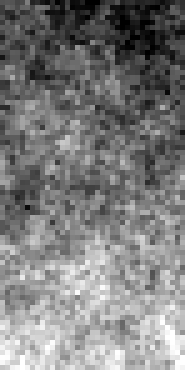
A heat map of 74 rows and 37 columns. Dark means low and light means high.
Odd rows or columns: none. Slope: up to the bottom. Grain: blotchy. Stripes: none.
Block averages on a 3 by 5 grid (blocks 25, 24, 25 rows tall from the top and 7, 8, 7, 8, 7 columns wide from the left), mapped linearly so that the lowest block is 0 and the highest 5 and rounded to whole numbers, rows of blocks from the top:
1 1 1 0 0
2 3 2 2 2
5 5 5 4 5
